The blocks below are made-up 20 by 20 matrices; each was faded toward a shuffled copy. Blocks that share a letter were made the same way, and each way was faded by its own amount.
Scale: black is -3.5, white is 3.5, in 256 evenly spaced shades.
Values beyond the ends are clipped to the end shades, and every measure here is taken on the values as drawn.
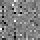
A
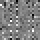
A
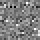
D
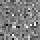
D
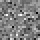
D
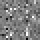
A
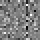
A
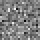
D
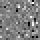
A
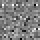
D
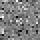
A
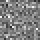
D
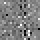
A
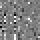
A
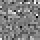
D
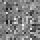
A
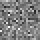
A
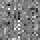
A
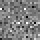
D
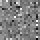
A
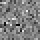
D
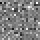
D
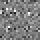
D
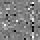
A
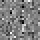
A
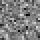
A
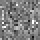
A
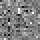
A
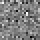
D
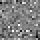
D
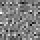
D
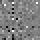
A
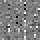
A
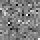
D
